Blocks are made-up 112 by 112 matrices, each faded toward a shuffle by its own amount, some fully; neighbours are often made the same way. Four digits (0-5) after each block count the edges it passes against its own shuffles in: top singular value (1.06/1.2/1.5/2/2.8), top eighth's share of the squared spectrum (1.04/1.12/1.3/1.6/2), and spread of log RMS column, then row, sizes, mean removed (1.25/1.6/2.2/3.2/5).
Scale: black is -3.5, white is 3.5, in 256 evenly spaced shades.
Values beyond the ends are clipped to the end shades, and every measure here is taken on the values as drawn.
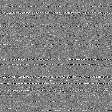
3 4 0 4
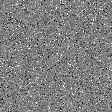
0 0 0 0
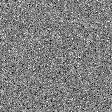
0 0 0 0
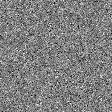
0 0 0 0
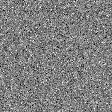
0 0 0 0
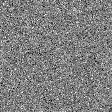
0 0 0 0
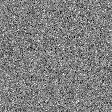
0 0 0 0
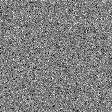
0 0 0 0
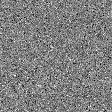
0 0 0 0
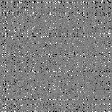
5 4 3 3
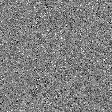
0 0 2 0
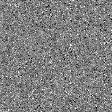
1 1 2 0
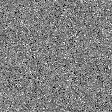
0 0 1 0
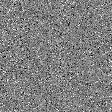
0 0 1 0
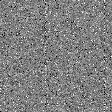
1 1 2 0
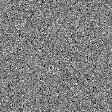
0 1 2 0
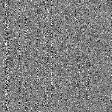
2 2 3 0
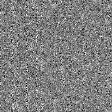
1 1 3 0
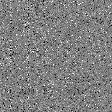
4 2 2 0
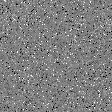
2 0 0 0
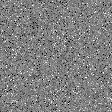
2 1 0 0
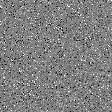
3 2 1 0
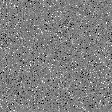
2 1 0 0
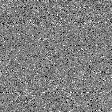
1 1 0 2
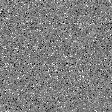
1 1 0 2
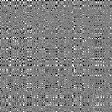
5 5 4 4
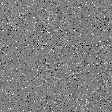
3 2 1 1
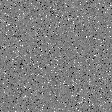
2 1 0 0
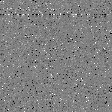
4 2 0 1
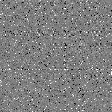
4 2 1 1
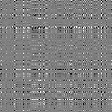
5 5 4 4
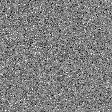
0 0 0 1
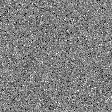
0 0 0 1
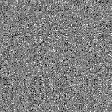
4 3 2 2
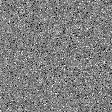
2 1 0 0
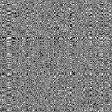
5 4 3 3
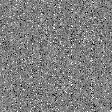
1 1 2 0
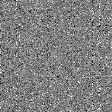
1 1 3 0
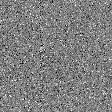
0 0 1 0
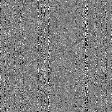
2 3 4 0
